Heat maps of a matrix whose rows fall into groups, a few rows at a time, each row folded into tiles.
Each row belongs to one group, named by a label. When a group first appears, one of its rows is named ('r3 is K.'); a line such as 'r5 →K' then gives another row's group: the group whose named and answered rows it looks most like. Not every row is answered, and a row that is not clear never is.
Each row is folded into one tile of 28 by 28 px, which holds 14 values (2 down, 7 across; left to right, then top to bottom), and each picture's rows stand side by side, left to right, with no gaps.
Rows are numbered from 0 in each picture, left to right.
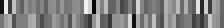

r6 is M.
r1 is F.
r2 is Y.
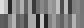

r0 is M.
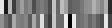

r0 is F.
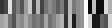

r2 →F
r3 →F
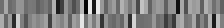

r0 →Y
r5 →M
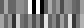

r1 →F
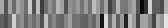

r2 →M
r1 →F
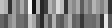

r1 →F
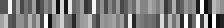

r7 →Y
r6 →Y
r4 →Y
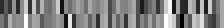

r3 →Y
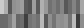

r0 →M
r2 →Y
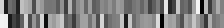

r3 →Y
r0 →F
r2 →F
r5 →Y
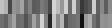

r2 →M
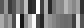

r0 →Y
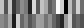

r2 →M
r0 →F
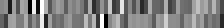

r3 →Y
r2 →M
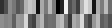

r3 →M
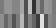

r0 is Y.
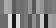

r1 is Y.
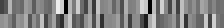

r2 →M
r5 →M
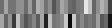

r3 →M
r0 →Y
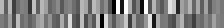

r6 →M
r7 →F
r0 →F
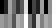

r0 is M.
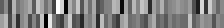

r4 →M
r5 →M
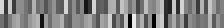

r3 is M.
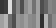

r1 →F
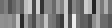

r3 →M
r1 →F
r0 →Y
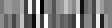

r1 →F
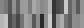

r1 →Y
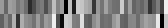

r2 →M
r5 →Y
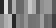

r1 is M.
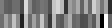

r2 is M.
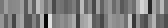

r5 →M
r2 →Y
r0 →Y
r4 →Y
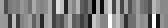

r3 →M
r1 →Y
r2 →M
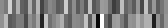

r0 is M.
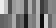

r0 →M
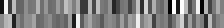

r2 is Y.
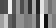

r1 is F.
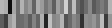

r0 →M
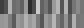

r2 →F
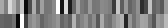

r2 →F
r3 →Y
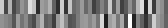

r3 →Y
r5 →F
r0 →F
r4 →Y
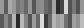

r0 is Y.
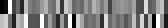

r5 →Y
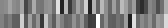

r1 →Y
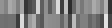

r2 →F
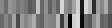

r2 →Y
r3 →M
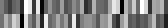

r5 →M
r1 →F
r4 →M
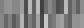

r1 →F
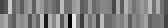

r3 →Y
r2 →Y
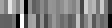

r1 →F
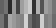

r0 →M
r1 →F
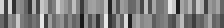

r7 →M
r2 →M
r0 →F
